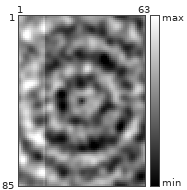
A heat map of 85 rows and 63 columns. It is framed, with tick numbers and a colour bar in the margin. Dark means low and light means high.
Rings: centred on the centre. Histogram: bell-shaped. Seam: vertical, 20% of the way across, the left part higher. Grain: blotchy.
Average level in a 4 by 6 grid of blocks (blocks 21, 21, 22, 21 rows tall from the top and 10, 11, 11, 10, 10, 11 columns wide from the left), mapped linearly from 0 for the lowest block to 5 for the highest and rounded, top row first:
431121
521212
521102
331210
